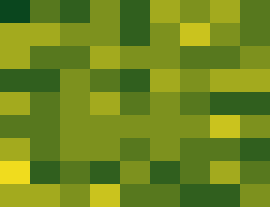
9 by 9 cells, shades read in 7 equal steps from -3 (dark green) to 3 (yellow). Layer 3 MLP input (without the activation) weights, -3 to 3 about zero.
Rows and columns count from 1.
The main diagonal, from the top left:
-3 1 -1 -1 -1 0 -1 1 0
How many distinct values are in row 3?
3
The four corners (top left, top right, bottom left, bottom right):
-3 -1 1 0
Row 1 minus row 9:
-4 -2 -2 -2 -1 2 2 3 -1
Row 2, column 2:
1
